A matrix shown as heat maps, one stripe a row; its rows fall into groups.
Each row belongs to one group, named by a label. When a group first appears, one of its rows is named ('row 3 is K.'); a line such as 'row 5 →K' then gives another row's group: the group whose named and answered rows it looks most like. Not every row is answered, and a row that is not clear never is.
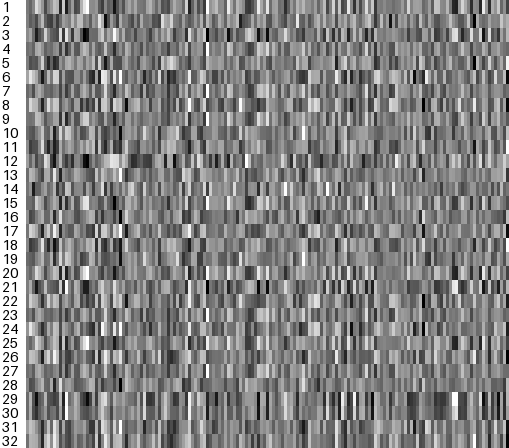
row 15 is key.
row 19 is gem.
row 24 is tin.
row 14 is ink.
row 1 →key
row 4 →key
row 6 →tin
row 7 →key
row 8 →tin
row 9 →key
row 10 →gem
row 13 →tin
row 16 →gem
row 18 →gem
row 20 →key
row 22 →tin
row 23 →key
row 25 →key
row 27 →key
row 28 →gem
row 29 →ink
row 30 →ink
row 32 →tin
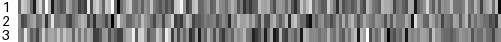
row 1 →tin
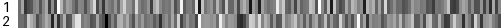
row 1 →ink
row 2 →key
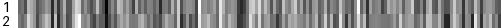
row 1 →key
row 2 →key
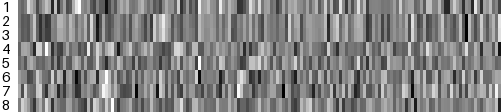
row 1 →key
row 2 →gem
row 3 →gem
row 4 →tin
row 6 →ink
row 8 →tin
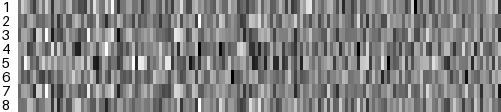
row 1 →tin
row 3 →tin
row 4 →ink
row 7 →tin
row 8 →key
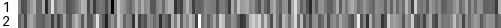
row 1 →gem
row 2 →key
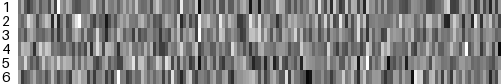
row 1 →ink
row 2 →key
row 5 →ink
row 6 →gem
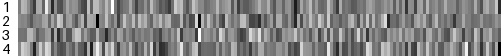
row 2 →ink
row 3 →key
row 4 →tin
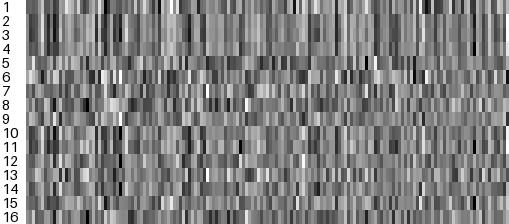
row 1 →gem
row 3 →gem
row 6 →tin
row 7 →key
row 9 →tin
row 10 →gem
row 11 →gem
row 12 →gem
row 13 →key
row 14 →gem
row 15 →gem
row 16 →ink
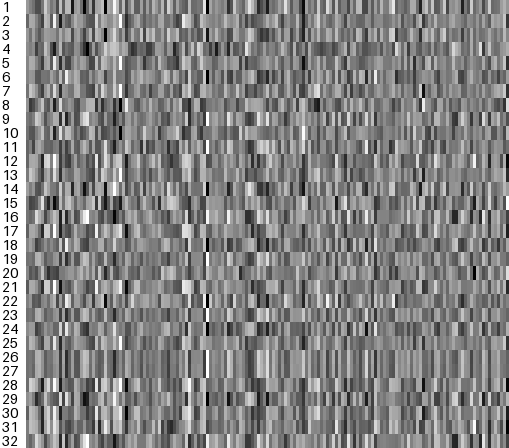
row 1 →ink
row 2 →tin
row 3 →ink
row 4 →ink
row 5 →tin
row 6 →ink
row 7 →tin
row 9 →key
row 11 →key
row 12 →tin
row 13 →tin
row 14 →ink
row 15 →gem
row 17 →tin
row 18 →ink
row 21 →tin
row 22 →ink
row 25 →tin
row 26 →key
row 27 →key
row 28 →tin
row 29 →ink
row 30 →tin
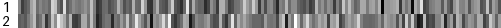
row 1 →gem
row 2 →gem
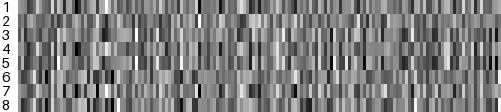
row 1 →ink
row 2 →key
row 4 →ink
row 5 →ink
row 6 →gem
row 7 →ink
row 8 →gem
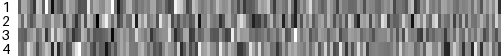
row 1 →tin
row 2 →ink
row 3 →gem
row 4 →key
